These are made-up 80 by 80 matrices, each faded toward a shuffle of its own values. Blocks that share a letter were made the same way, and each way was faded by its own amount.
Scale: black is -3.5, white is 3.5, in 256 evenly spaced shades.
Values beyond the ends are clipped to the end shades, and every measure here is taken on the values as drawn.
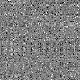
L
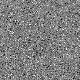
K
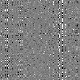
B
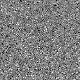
K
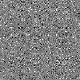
L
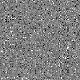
L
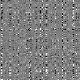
B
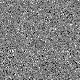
K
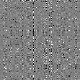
B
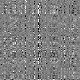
B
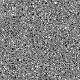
K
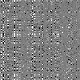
B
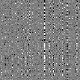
B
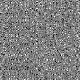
L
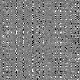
B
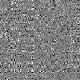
L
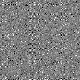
L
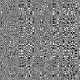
B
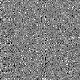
L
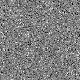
K
